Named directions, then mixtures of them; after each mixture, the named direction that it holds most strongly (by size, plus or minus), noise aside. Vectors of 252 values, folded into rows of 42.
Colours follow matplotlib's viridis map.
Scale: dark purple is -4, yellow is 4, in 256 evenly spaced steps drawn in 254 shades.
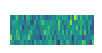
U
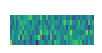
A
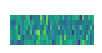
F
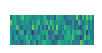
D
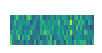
U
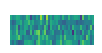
F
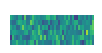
U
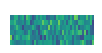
U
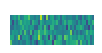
A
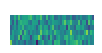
A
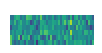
A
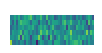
A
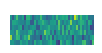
U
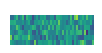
U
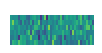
F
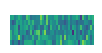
F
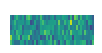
U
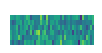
F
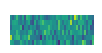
U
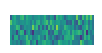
D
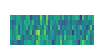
F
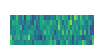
U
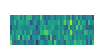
A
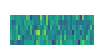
F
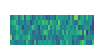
U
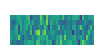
F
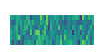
F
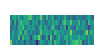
A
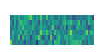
A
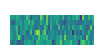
F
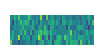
A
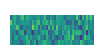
D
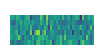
F
